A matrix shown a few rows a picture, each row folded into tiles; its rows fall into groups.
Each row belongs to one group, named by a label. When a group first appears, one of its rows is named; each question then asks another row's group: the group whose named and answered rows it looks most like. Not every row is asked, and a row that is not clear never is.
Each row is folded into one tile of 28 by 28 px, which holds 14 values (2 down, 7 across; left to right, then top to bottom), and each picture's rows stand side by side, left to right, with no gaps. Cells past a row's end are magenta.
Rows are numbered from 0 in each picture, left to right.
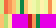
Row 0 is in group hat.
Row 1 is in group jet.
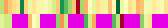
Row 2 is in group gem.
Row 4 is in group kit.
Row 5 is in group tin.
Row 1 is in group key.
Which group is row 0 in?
hat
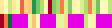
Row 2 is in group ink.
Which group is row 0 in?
jet
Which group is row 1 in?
gem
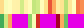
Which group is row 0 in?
tin
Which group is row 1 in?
kit
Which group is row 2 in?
jet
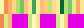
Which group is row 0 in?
hat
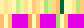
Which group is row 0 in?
hat
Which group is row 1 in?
hat
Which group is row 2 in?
kit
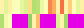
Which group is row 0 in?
tin
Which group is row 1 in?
kit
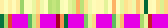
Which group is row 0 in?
tin
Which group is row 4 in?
tin
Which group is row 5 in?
kit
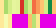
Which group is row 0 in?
gem
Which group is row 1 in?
hat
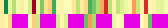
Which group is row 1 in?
ink
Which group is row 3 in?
gem
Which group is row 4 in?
gem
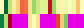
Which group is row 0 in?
kit
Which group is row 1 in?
gem
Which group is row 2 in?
jet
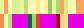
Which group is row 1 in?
tin
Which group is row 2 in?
jet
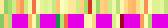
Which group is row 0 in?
gem
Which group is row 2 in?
tin
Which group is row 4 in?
kit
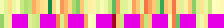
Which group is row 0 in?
tin
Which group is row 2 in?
hat
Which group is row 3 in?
key
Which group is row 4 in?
jet
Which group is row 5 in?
hat
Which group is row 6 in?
ink
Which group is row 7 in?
ink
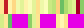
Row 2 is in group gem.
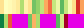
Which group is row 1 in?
gem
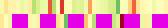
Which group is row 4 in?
kit
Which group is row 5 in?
ink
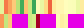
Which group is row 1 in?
kit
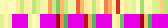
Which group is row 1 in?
gem
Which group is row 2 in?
jet
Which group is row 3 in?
jet
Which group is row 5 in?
jet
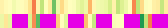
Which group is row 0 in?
ink
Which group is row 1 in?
ink
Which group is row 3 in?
key
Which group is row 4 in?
gem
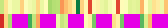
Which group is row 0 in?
jet
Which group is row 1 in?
tin
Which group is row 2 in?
hat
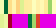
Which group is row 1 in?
tin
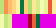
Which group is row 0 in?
hat
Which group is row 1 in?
jet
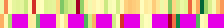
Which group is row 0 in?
key
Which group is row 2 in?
gem
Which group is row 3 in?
tin
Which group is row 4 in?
kit
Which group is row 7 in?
kit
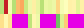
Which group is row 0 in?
ink
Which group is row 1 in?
ink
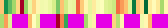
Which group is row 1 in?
key
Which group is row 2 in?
jet
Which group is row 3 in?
tin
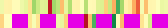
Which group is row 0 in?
key
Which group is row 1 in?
gem
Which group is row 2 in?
ink
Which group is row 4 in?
kit
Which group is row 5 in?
key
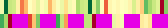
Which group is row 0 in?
kit
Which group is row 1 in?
jet
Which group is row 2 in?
tin
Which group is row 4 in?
hat
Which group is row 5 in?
gem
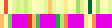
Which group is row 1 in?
jet
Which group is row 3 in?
kit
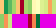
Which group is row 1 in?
jet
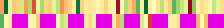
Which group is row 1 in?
ink
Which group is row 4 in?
ink
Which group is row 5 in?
kit
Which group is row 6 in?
gem
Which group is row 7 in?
hat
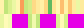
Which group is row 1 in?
hat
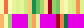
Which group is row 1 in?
gem
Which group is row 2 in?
jet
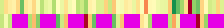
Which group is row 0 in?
hat
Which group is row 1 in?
ink
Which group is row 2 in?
tin
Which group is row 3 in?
jet
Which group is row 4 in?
tin
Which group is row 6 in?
gem
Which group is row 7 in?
jet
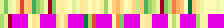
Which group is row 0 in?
kit
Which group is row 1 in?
gem
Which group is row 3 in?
tin
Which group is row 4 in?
ink
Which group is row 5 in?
gem
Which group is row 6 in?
hat
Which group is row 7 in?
tin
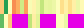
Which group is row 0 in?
kit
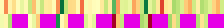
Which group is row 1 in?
ink
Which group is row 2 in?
kit
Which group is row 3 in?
hat
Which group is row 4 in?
jet
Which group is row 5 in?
kit
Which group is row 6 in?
gem
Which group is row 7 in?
gem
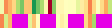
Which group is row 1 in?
gem
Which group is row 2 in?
hat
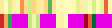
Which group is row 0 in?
jet
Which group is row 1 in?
hat
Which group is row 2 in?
hat
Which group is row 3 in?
jet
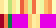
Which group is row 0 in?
jet
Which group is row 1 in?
ink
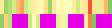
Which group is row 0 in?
gem
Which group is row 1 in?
hat
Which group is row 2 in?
hat
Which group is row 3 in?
ink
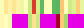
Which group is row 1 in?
ink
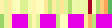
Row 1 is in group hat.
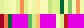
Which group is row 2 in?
kit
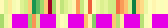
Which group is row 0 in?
tin
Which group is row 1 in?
gem
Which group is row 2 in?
gem
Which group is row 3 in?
key
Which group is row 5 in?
tin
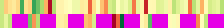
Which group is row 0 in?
hat
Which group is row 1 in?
gem
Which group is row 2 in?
hat
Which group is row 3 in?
ink
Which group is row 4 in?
jet
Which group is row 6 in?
gem
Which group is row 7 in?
key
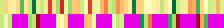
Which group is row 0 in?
hat
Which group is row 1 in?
kit
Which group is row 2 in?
ink
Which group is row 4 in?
hat
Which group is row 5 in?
tin
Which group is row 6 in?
kit
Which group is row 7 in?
jet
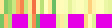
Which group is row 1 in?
ink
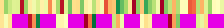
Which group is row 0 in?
gem
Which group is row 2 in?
ink
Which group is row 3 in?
jet
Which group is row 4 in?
gem
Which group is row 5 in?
gem
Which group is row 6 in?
jet
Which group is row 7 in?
ink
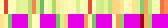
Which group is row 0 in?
key
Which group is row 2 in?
tin
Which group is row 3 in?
key
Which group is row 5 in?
jet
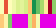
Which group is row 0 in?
key
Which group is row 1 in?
gem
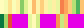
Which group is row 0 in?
tin
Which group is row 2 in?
hat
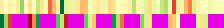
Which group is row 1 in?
jet
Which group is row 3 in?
tin
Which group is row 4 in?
tin
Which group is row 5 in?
tin
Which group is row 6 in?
ink
